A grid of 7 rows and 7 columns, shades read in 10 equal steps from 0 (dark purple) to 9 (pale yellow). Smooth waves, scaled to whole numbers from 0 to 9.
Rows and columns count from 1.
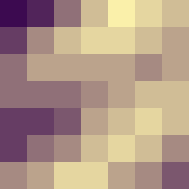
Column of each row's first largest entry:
5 4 2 6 6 5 3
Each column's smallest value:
0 1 3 5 6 5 3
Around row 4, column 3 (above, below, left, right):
6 3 4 5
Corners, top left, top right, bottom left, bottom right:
0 7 5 3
